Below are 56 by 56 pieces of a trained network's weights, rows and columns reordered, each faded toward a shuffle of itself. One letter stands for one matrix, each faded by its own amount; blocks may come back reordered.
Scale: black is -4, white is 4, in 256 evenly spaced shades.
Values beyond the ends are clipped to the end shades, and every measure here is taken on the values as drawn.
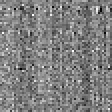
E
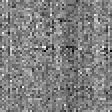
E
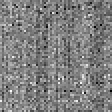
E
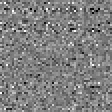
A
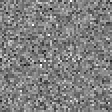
A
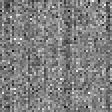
E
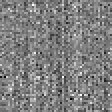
E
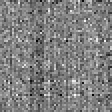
E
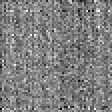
E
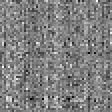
E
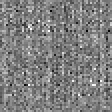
E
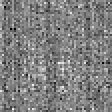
E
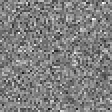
A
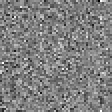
A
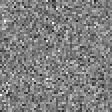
A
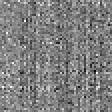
E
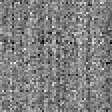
E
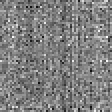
E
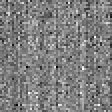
E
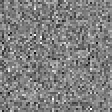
A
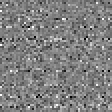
A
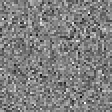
A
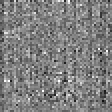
E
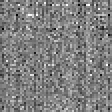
E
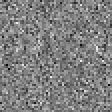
A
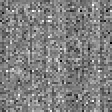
E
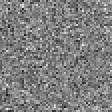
A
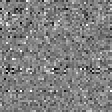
A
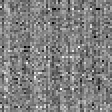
E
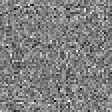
A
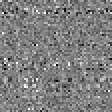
A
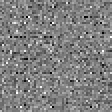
A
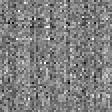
E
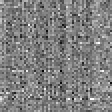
E
